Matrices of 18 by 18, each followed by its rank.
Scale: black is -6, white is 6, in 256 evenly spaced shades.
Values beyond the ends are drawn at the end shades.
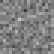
full rank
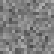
full rank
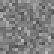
full rank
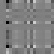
one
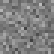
full rank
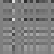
one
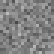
full rank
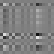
one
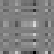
one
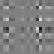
one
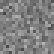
full rank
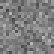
full rank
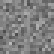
full rank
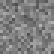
full rank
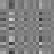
one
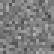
full rank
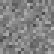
full rank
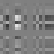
one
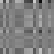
one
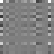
one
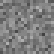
full rank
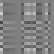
one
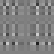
one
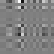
one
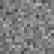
full rank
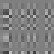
one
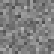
full rank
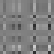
one
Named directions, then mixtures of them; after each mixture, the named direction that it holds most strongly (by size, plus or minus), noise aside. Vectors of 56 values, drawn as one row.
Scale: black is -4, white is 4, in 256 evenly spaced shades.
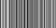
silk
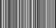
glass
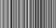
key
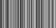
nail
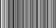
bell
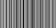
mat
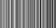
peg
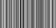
mat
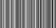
peg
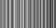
peg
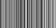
silk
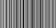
mat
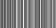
mat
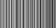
peg
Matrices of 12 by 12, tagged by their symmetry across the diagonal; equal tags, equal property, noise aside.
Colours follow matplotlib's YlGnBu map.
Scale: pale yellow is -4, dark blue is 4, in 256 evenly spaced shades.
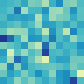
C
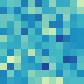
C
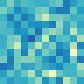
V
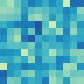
V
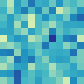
C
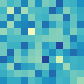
V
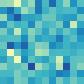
C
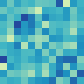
V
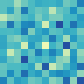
V
